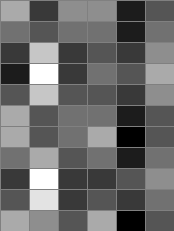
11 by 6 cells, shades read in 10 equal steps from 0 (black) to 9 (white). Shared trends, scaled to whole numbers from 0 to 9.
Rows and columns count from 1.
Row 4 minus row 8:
-3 3 -1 0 2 2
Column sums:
43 62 34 44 16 45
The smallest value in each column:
1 2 2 2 0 3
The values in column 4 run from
2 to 6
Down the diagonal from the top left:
6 3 2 4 2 3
